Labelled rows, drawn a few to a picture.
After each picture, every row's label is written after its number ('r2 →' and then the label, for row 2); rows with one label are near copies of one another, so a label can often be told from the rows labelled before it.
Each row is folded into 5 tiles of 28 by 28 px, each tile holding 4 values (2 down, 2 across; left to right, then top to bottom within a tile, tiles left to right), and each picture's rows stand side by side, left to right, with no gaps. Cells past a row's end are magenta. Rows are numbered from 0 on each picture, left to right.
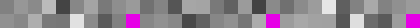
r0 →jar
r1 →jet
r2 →jar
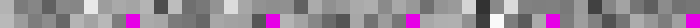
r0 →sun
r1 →sun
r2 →sun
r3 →jar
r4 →jet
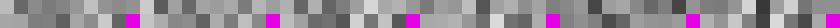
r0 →sun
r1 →sun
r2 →sun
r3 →jar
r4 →jet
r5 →jar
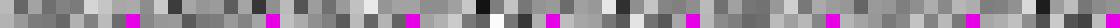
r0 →sun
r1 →jet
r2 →sun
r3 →jar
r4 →jar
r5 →sun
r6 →sun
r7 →jar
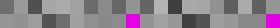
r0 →jet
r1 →jet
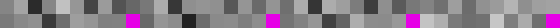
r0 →jet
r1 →jet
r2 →jet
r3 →sun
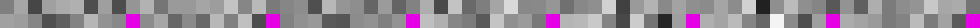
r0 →jet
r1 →sun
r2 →jet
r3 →sun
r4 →jar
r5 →jar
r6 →sun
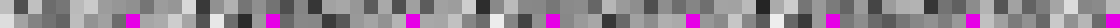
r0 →sun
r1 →jar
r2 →jet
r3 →jar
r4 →jet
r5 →jar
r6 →jet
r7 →sun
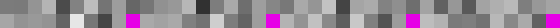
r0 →jar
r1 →jar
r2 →jar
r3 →sun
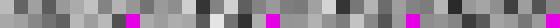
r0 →sun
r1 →jar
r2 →jar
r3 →jet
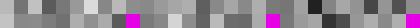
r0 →sun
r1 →jar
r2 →jet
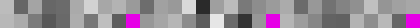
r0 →sun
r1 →jar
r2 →sun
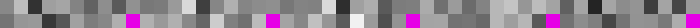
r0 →jet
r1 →jar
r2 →jar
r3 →sun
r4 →jet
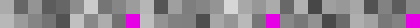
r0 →sun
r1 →sun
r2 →jet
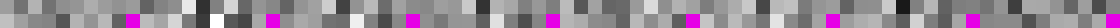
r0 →sun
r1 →jar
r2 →jar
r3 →jar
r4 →sun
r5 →jar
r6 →jar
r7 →jet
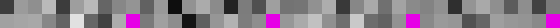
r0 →jar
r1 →jet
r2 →jar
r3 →jet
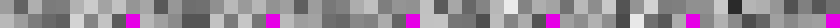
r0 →sun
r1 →sun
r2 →sun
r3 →sun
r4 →jar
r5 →jet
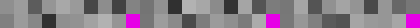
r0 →jet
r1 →jet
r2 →jet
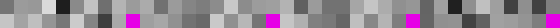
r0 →jar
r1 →sun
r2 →sun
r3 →jet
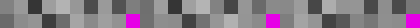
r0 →jet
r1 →jet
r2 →jet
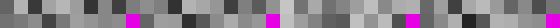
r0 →jet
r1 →jet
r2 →sun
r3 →jet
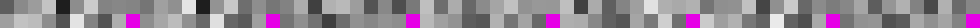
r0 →jar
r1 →jar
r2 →jet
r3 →sun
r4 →sun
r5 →jar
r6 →jet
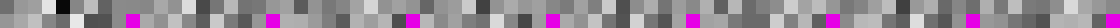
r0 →jar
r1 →jar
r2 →sun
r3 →jar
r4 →jar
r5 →sun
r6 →jar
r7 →sun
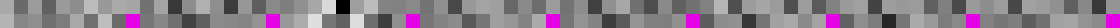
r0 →sun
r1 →jet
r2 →jar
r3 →jet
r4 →jet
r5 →jet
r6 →jet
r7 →jet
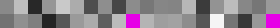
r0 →jet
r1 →jar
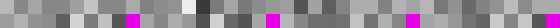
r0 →sun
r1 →jar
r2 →sun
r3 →sun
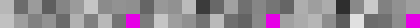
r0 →sun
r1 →jar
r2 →jar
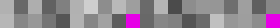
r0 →sun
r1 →jet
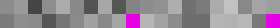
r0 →jet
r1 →sun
